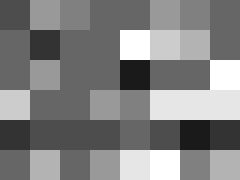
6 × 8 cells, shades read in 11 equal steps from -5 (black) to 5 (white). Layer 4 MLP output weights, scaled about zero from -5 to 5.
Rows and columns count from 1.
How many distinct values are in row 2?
5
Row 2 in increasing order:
-3 -1 -1 -1 -1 2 3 5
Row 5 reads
-3 -2 -2 -2 -1 -2 -4 -3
